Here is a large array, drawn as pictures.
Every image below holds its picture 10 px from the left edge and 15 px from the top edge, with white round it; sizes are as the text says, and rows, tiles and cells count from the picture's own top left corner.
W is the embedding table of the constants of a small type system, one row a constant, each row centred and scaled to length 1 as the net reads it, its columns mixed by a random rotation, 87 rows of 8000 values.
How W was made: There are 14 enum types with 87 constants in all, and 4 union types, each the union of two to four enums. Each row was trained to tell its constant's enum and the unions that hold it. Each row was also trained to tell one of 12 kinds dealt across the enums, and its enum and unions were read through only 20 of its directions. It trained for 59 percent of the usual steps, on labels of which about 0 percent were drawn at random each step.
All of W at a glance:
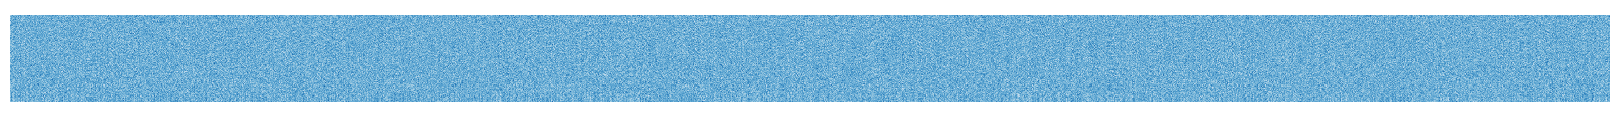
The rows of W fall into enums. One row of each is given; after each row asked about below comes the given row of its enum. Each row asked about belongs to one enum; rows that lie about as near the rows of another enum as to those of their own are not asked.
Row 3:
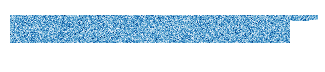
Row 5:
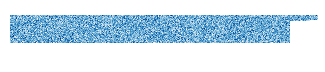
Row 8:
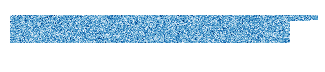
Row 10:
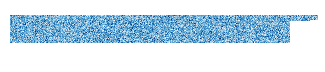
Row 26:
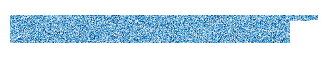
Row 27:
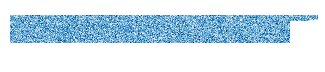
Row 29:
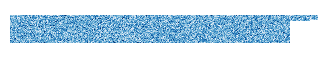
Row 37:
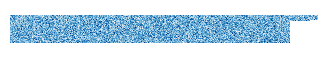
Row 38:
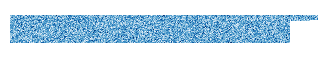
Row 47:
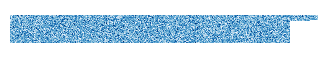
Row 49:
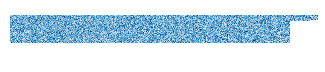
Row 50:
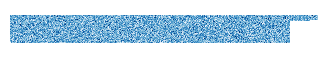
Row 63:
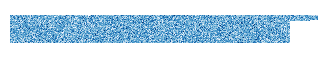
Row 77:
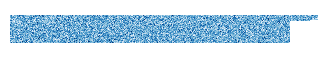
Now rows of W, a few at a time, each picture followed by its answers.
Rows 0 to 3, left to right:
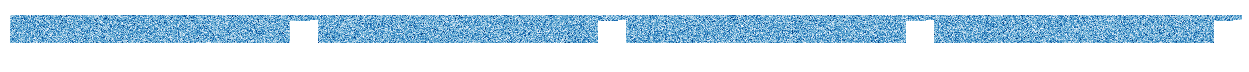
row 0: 63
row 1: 37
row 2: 26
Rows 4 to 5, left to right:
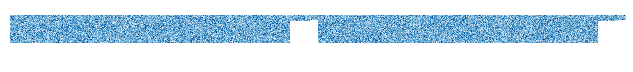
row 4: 27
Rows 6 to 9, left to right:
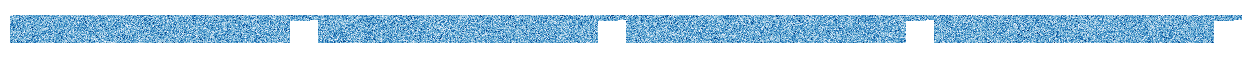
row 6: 49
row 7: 50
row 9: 3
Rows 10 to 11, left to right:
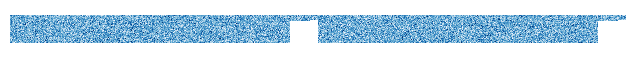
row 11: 37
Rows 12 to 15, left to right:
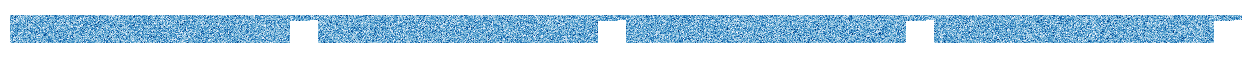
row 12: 5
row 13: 27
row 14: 77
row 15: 26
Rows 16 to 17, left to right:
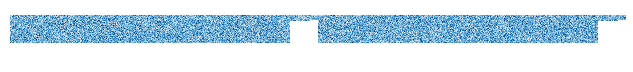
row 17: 29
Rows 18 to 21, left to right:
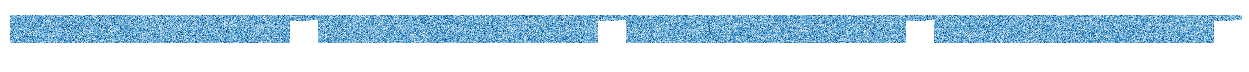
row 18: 3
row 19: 26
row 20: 10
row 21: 38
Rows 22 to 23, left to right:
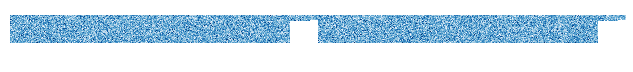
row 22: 37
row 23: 37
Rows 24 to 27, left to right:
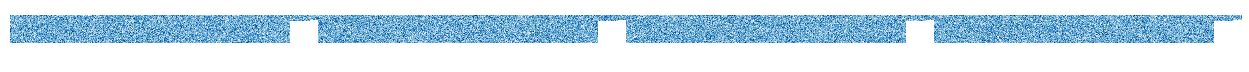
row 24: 8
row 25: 49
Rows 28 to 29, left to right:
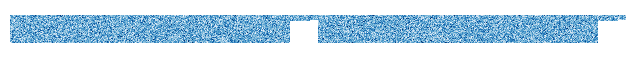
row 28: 77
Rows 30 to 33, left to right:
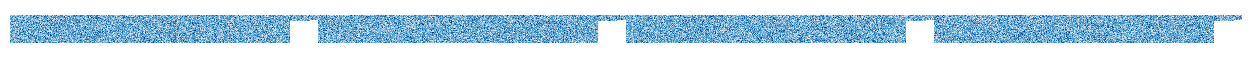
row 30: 47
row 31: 63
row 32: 77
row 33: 37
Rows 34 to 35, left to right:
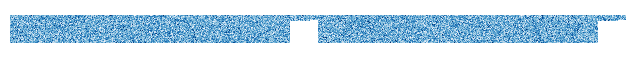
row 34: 38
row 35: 77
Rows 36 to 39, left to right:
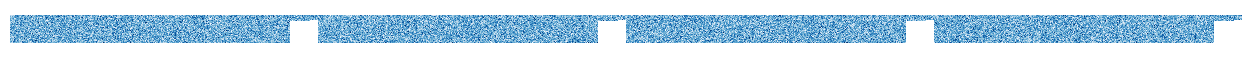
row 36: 50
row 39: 49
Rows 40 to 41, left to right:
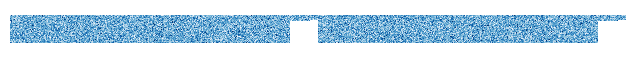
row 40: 29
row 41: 77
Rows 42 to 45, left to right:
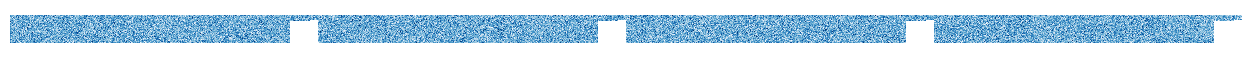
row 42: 3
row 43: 47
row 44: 8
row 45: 77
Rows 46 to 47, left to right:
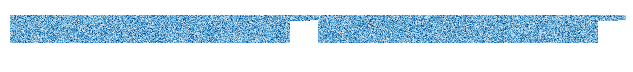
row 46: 8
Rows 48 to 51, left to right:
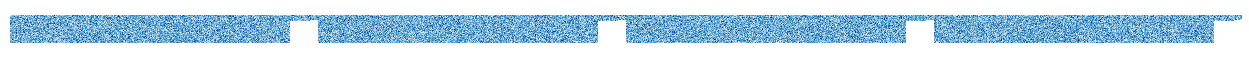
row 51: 10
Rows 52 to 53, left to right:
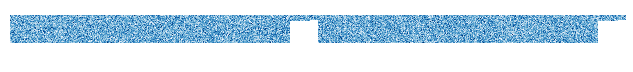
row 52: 27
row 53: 26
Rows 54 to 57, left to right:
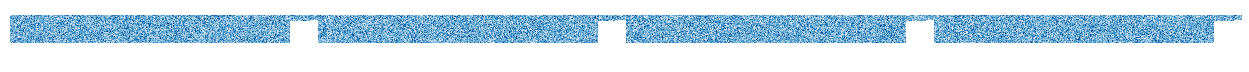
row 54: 26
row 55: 5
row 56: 37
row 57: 77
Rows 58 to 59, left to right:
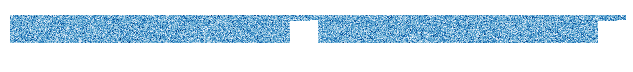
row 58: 26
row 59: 26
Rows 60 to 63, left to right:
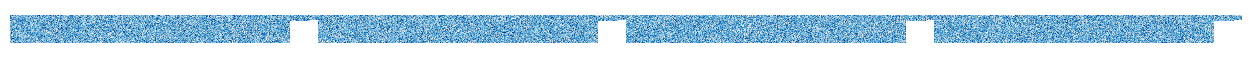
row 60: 27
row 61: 37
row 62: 38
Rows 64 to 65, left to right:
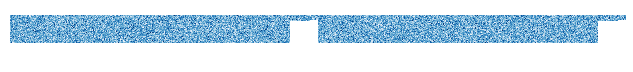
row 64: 10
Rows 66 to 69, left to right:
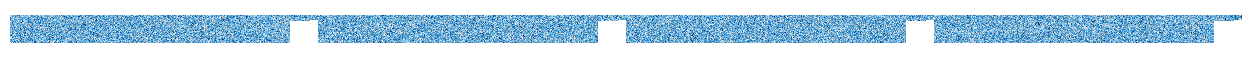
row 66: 49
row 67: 5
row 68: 49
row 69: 3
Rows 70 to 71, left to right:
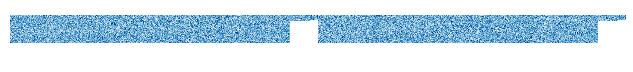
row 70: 3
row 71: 27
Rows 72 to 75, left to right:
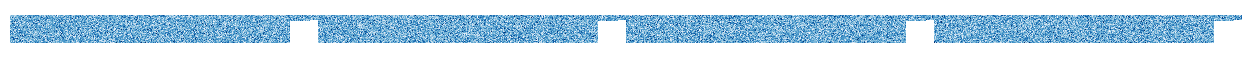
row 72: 38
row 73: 63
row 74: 3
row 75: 8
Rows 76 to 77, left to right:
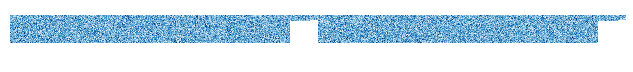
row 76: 38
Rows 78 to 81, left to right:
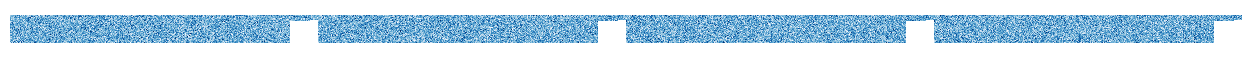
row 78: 49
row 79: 47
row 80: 3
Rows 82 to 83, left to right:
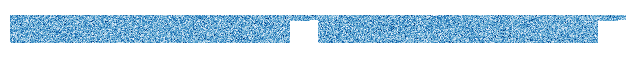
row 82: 50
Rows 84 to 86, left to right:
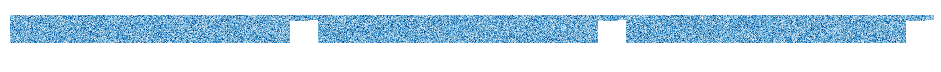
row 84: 49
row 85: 50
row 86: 47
